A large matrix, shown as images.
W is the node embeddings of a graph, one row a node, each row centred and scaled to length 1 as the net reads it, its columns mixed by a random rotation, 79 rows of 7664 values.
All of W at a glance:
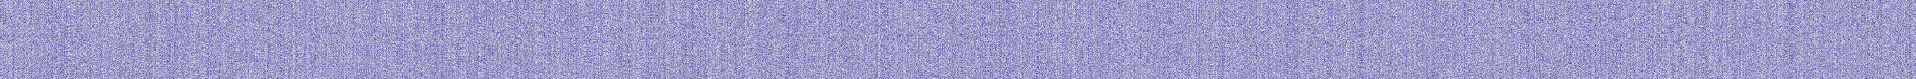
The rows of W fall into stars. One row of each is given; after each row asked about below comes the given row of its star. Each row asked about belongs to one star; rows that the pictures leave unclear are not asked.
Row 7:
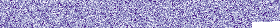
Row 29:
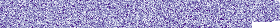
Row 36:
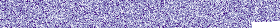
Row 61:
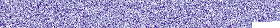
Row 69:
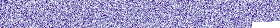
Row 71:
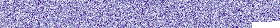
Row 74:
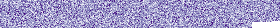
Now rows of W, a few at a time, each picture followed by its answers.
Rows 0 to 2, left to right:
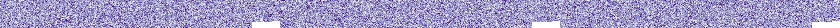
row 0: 69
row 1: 29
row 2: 71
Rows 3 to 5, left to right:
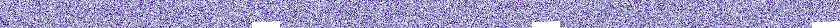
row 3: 7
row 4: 74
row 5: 7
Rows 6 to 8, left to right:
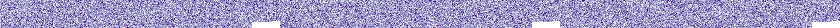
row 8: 74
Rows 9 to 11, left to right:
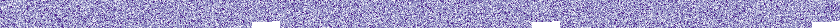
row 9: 69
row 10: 36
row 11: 29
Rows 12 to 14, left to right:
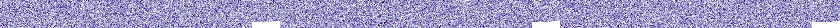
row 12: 74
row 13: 71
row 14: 29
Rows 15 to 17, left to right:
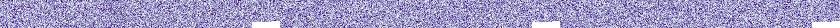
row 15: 74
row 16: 61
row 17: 29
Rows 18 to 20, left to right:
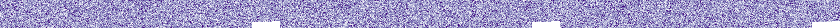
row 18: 36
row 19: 74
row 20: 74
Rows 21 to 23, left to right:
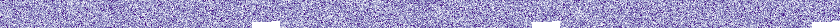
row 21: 29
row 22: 36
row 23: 71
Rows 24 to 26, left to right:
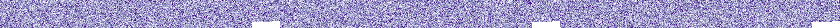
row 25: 71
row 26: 61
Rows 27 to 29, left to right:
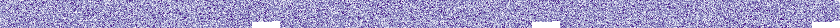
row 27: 69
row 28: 7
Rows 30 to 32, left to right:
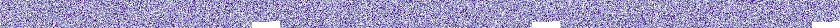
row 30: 74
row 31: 7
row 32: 69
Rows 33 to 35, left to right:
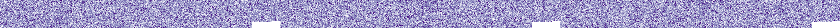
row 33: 61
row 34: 36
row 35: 36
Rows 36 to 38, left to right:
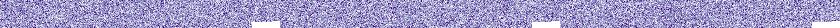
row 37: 29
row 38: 69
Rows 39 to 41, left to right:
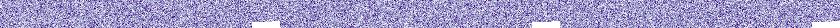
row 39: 74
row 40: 61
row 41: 71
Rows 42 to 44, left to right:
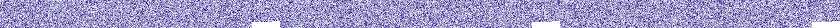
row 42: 71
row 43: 61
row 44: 7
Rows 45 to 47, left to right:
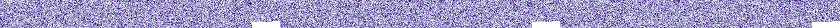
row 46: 7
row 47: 61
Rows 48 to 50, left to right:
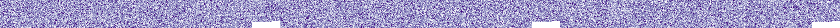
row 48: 29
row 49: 7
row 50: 7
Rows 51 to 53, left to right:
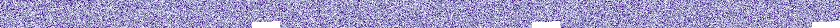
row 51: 61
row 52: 7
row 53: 69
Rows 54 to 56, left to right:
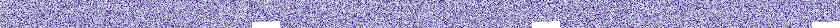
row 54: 7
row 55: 7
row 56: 61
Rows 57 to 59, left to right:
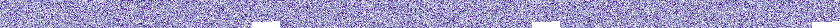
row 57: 36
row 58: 29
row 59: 61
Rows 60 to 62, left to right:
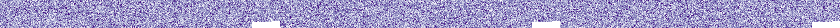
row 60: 74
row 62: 74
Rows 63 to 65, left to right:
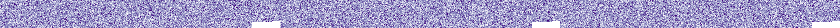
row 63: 7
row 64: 69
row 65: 71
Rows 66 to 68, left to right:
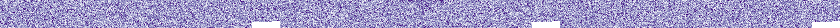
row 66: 61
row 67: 36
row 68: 29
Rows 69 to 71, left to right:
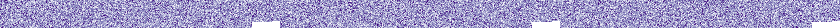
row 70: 71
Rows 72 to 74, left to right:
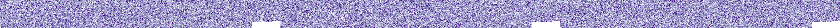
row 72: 69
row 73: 36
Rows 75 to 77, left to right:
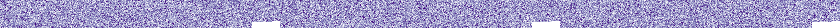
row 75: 69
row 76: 74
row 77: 7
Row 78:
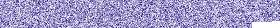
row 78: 71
